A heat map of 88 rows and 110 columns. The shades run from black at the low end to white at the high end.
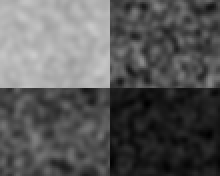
It is made of 2 by 2 panels. Panel 1,1: high, blotchy, faint in contrast. Panel 1,2: low, blotchy. Panel 2,1: low, blotchy. Panel 2,2: very low, blotchy, faint in contrast.
